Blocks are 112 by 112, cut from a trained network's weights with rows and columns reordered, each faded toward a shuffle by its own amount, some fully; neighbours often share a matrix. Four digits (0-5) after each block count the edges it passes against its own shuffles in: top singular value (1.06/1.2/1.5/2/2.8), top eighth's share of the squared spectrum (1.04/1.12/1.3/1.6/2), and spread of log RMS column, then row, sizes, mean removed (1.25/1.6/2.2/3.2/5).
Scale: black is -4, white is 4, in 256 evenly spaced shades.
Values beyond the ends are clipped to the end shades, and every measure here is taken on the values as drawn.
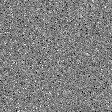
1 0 0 0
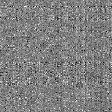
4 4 1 3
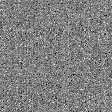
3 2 1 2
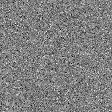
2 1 0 0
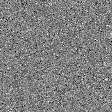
1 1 0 0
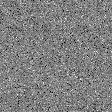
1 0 0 0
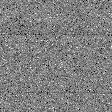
1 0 0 0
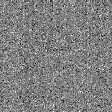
2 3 1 2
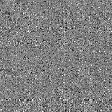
3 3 1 3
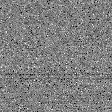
2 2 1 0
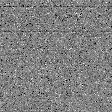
2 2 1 1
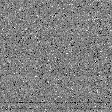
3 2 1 1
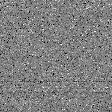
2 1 0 0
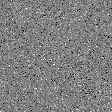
0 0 0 0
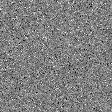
0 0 0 0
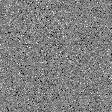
0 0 0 0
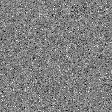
2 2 1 0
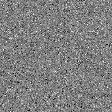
2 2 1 0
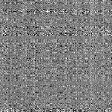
4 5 2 4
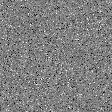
0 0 0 0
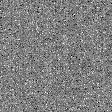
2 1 0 0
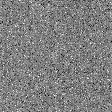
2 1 0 0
